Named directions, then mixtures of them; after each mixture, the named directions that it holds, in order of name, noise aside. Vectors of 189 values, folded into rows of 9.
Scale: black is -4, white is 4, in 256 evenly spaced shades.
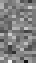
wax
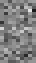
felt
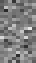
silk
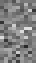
felt, silk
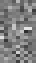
felt, silk, wax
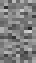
felt, silk, wax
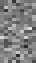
silk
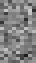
felt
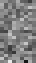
wax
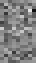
felt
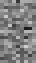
silk, wax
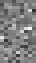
felt, silk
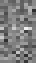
felt, silk, wax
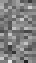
wax
